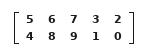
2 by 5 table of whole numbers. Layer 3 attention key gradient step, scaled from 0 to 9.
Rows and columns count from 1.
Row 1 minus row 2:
1 -2 -2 2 2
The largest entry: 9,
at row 2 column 3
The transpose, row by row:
5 4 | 6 8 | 7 9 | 3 1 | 2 0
